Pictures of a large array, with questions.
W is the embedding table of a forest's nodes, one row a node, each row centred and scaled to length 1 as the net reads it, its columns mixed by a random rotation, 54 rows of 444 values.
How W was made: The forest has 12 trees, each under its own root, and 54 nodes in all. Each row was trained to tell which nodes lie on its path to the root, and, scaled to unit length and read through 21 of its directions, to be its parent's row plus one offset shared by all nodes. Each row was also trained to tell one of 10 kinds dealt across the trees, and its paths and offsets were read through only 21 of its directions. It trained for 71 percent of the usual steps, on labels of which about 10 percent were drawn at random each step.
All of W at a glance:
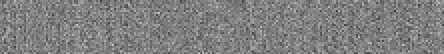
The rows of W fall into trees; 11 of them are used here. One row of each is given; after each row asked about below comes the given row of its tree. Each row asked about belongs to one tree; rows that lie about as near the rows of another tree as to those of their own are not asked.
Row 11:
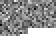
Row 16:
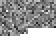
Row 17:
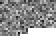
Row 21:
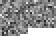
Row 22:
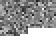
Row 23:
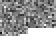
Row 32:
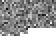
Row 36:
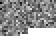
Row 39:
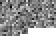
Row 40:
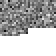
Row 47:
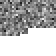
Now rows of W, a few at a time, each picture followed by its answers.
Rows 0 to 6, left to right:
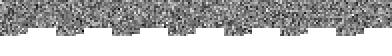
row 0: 21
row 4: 16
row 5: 21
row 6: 47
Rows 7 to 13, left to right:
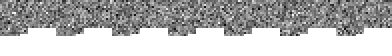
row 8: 40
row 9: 22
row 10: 11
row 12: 47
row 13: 22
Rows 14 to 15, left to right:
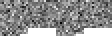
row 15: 16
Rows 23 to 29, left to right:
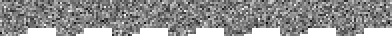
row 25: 47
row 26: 11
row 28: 23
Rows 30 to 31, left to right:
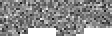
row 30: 16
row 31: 32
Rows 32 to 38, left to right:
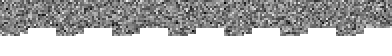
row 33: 11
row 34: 16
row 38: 32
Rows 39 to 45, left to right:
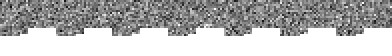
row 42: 11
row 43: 22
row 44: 21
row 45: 36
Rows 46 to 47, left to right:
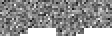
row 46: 23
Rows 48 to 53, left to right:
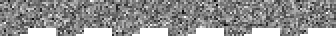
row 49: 21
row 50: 17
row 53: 36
